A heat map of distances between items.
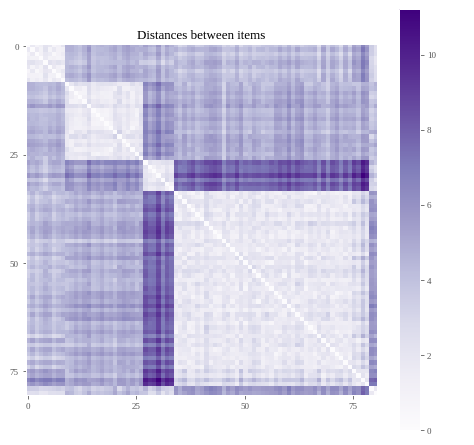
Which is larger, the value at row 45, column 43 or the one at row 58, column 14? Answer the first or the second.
the second
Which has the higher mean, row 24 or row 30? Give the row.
30
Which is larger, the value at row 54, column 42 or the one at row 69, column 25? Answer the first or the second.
the second
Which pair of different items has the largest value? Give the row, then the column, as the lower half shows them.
77, 30
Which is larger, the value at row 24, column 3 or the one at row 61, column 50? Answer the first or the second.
the first
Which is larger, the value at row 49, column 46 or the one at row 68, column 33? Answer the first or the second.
the second
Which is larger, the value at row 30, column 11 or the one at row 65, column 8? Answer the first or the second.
the first
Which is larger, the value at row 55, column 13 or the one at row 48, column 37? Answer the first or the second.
the first
